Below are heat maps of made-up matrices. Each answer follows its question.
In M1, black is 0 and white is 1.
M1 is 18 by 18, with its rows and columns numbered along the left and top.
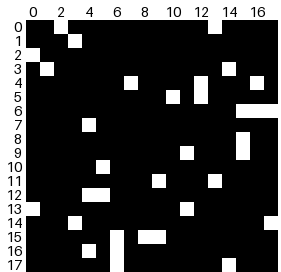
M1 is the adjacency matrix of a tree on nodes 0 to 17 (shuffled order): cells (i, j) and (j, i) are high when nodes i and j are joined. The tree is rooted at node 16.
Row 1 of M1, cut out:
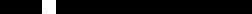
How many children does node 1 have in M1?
0
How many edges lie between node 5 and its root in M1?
3
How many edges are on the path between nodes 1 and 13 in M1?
8
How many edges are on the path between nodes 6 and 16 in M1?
1
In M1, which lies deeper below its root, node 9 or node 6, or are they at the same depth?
node 9
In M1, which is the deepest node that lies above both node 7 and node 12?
4
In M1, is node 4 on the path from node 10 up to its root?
yes
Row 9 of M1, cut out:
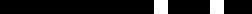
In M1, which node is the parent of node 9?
15
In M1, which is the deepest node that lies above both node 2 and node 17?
6
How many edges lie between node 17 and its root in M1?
2
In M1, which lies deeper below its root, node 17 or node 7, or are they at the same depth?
the same depth
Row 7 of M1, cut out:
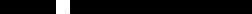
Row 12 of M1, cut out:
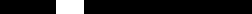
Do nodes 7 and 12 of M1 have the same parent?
yes
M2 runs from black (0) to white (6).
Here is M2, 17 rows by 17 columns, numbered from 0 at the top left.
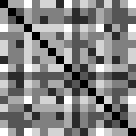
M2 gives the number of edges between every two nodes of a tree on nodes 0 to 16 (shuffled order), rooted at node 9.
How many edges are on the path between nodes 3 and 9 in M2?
3
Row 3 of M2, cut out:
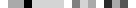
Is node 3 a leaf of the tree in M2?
yes
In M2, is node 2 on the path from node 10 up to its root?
yes
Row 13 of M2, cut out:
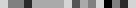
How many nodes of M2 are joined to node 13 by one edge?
2
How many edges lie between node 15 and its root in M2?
1
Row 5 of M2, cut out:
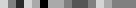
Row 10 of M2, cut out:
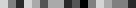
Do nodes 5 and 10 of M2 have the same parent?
yes
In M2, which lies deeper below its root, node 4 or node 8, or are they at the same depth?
node 8
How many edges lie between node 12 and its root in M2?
3
